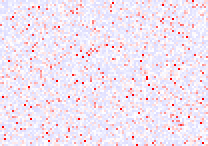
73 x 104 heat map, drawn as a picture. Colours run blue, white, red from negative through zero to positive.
Mirror symmetry: none. Stripes: none. Grain: fine. Odd rows or columns: none. Slope: none. Histogram: skewed, a long tail of high values. Average level on the scale: 50%.
